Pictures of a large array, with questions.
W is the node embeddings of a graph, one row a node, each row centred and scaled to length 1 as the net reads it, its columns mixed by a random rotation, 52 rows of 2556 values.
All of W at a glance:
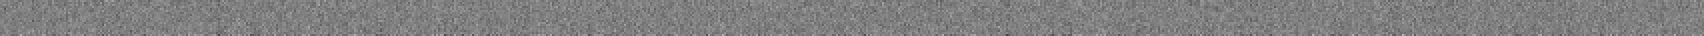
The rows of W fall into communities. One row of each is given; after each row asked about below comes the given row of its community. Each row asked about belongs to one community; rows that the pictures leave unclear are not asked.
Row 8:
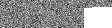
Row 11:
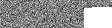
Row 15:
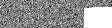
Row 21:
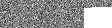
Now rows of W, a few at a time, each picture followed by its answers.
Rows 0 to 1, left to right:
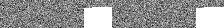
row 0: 8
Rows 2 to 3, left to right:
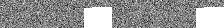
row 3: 8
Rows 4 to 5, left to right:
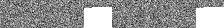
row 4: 11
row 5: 21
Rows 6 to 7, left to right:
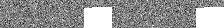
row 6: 21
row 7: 8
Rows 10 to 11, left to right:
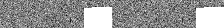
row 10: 11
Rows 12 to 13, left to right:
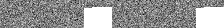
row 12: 11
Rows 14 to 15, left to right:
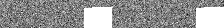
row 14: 15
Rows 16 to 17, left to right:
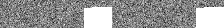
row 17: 11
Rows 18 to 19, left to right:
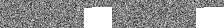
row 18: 15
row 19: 15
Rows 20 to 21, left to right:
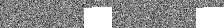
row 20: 8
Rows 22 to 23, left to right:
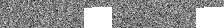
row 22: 8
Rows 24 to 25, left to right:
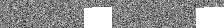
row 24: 15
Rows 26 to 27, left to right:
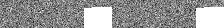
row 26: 8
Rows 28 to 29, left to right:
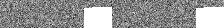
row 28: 15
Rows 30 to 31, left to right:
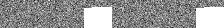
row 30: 8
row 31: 8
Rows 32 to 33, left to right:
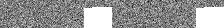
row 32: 11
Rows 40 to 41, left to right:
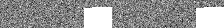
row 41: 11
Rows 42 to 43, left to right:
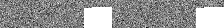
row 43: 21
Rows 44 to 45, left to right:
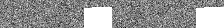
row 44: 11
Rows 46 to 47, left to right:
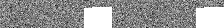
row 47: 21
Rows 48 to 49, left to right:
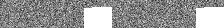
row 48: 8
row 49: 15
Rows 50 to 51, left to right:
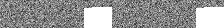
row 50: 15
